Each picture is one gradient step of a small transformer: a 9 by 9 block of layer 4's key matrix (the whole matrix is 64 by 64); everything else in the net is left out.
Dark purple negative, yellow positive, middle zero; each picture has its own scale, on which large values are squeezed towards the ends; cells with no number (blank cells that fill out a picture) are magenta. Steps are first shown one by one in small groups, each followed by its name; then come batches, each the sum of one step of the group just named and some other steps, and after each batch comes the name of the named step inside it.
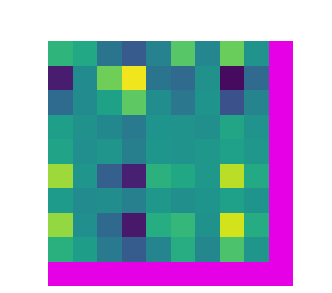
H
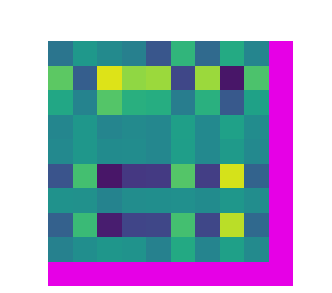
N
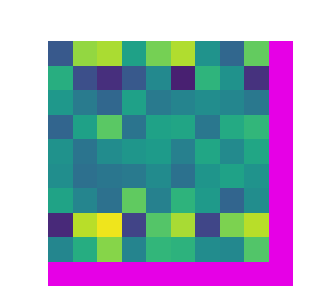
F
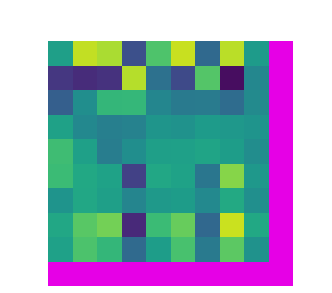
H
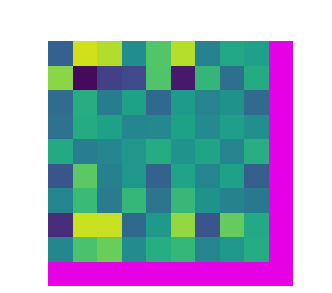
F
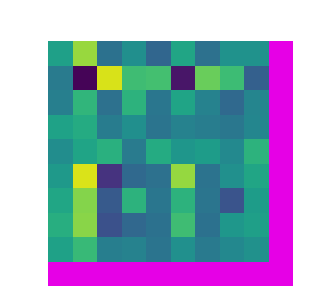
H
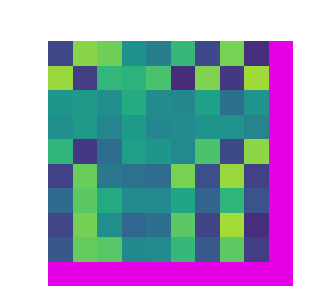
N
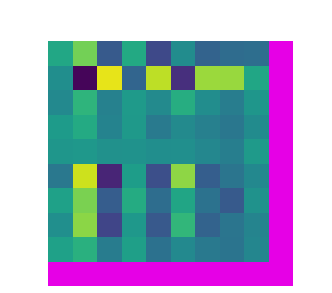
N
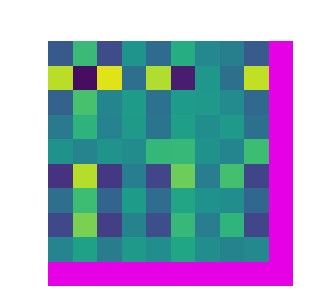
N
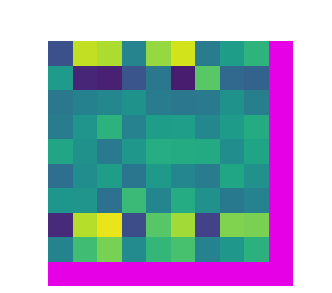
F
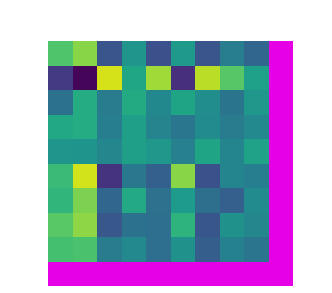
H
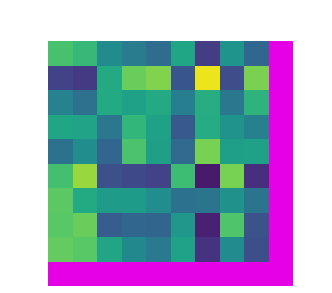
N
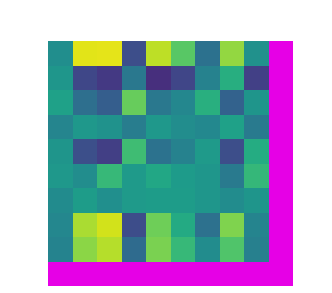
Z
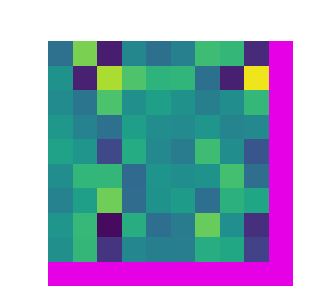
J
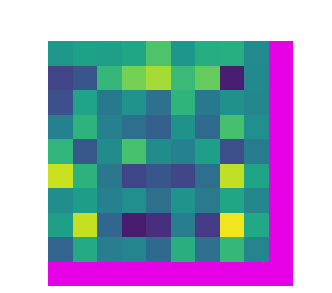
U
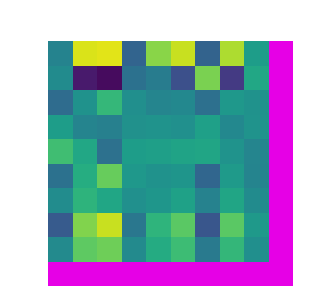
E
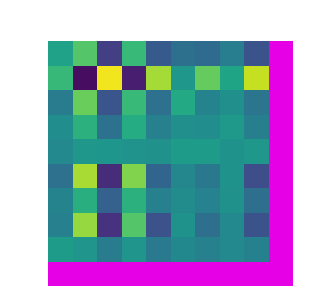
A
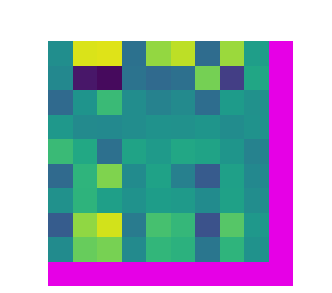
E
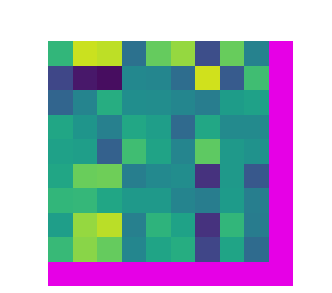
E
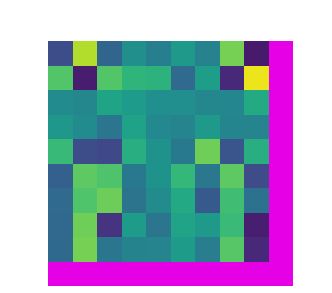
J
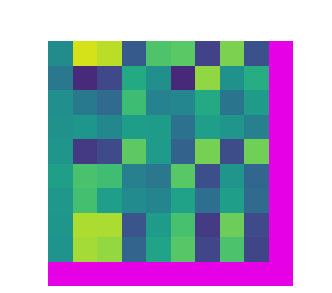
Z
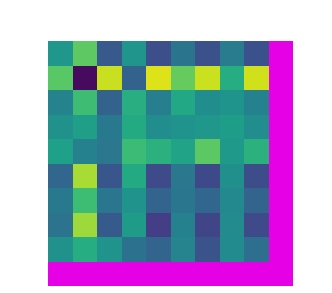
A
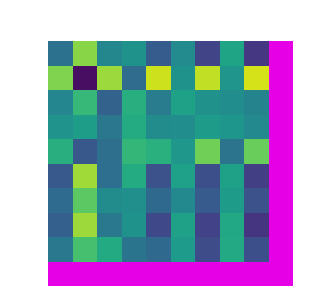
A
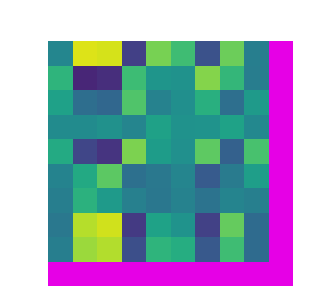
Z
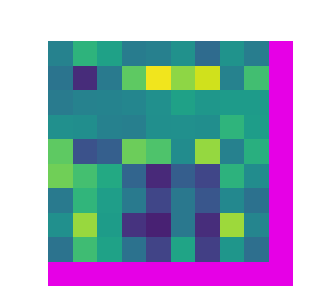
U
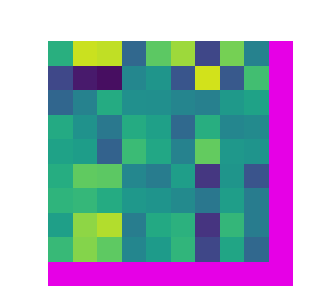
E
